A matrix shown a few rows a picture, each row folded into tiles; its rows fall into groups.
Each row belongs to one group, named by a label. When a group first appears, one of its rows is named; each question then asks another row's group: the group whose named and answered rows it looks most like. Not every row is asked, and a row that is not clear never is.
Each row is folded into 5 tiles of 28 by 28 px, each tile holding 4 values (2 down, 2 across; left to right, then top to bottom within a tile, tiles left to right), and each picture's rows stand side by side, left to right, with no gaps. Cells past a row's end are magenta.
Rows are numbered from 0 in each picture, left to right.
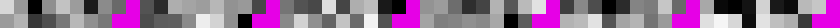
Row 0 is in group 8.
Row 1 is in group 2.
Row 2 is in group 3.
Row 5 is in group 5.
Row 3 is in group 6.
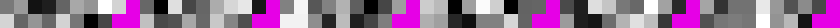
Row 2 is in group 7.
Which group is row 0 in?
6
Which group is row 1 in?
2
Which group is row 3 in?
8
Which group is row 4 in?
2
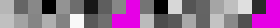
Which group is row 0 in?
5
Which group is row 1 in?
2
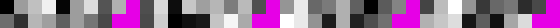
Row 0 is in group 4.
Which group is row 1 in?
8
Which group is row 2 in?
7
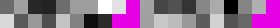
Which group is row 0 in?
6
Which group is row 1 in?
5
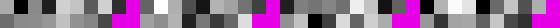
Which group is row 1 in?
7
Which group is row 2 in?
3
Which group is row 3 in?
4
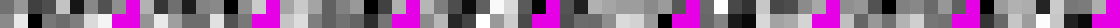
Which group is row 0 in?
8
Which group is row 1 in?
5
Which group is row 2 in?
7
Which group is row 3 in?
3
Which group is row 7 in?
4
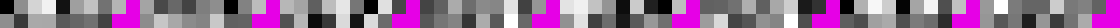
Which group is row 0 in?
4
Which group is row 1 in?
5
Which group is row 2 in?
8
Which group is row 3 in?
3
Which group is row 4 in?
7
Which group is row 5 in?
3
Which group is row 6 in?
4
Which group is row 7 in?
7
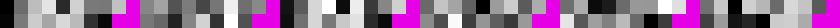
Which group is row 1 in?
3
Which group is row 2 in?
4
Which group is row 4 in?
6
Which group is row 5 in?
8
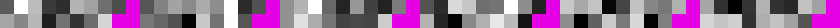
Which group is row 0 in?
7
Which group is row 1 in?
3
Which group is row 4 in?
6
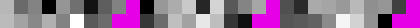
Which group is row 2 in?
2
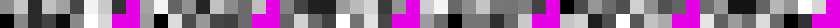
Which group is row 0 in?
8
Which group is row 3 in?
8
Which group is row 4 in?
3
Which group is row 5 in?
6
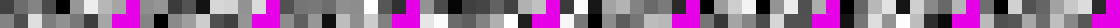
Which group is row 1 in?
6
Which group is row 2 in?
3
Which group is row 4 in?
8
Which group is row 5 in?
4
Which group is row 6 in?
4
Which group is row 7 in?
2
